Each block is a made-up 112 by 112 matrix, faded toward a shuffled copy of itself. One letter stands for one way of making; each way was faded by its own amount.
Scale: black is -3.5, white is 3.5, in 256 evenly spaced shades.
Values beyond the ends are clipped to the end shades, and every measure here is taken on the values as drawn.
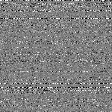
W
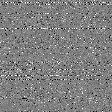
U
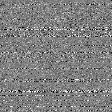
W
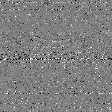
U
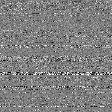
W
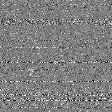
W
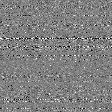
W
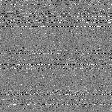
W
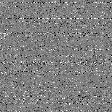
U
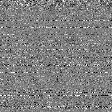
W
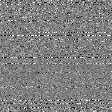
W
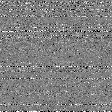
W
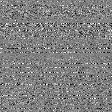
W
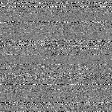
W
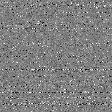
U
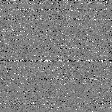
U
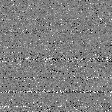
U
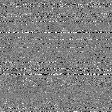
W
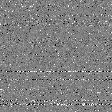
U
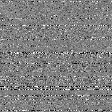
W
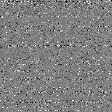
U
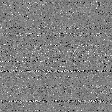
U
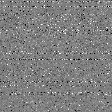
U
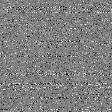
U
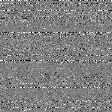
W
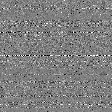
W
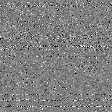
U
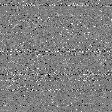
U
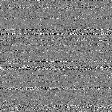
W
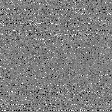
U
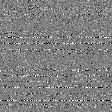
W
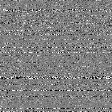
W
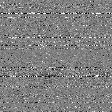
W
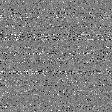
U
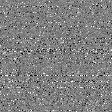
U
